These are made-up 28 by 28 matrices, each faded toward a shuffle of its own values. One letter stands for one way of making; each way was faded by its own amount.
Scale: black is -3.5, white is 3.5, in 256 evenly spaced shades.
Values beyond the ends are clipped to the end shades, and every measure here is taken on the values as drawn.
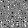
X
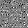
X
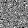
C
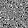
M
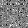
X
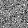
C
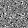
M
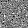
C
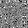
X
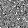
C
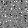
X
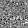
M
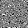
M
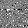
M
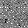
X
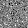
C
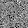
C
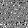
M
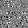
X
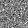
C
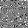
X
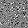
X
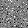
X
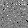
X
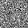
M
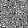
M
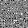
M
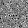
C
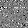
M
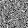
C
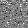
X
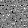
X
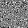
M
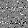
M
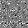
M
